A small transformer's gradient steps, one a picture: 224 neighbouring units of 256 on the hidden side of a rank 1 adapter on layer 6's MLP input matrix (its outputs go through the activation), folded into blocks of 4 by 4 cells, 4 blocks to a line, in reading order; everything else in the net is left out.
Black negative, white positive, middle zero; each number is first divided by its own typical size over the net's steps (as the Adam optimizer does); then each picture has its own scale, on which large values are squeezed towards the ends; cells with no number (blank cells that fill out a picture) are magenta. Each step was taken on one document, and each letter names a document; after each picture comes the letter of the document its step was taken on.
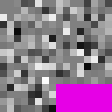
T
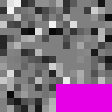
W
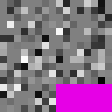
W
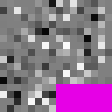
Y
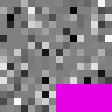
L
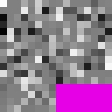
T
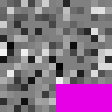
W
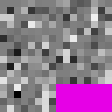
L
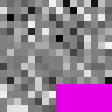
Y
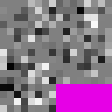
Y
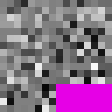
W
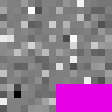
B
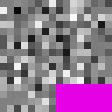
Y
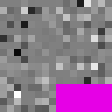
L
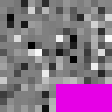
L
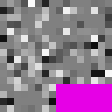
W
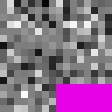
W
